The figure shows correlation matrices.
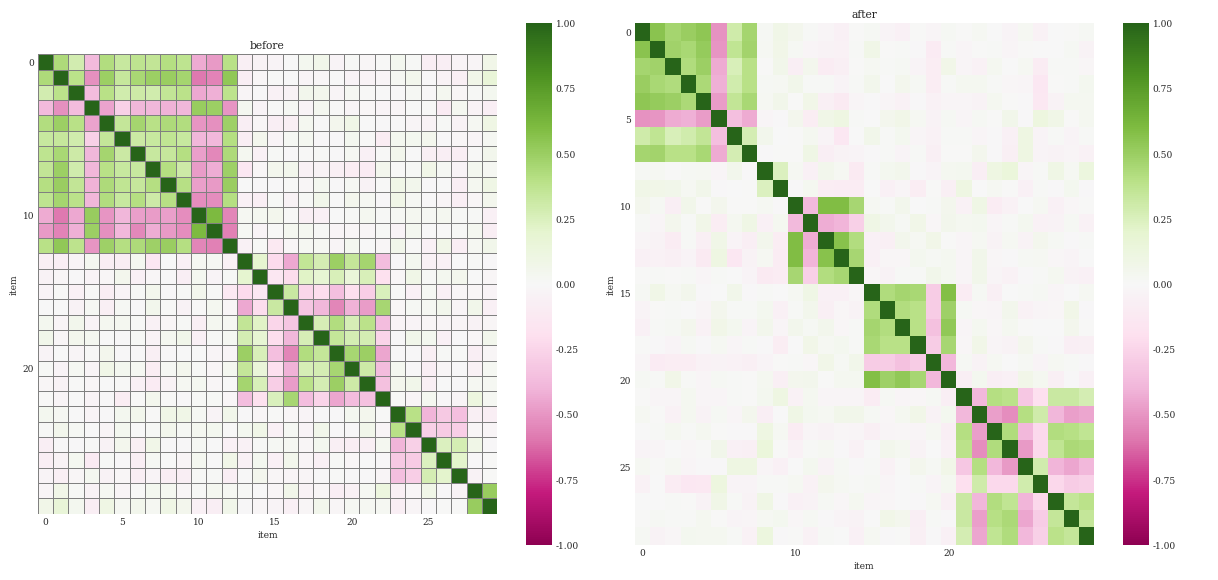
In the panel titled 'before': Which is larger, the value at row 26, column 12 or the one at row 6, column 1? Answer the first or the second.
the second
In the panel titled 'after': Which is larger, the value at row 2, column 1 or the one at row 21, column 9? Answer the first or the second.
the first
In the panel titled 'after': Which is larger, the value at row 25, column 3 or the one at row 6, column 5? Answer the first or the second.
the first
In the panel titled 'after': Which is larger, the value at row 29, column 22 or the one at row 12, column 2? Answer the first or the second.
the second
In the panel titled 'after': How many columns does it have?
30
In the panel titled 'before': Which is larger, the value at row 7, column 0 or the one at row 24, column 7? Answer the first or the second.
the first
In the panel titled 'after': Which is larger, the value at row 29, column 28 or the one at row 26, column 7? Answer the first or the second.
the first
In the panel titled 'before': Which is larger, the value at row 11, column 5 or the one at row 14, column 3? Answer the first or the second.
the second
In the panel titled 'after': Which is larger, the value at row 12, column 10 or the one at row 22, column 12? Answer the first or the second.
the first
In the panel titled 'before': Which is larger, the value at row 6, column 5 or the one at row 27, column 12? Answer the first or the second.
the first
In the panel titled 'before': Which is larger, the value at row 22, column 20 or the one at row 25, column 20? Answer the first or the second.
the second
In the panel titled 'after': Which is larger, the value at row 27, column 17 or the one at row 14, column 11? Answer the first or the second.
the first
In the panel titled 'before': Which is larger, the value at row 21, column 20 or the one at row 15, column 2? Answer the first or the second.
the first
